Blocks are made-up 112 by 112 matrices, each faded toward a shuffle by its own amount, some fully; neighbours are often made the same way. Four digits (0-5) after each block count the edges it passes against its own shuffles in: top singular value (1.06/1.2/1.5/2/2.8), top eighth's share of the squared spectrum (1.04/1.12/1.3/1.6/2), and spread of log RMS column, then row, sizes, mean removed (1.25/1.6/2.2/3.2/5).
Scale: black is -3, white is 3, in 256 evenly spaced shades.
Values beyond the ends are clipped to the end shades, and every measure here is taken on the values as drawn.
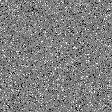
3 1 0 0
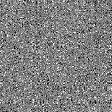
4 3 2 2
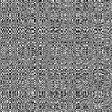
5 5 4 4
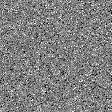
3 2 0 1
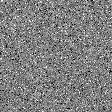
0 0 0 0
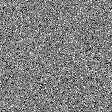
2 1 0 0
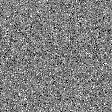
3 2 0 0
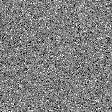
3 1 1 0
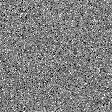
1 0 0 0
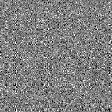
4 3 2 2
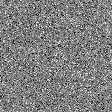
2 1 0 0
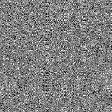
4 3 2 2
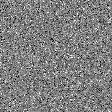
3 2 1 0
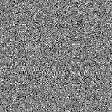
4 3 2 2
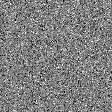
1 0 0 0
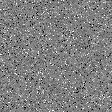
0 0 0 0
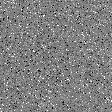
0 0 0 0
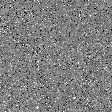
0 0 0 0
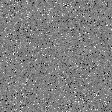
0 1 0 0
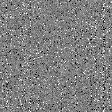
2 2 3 0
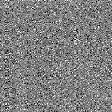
4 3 2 2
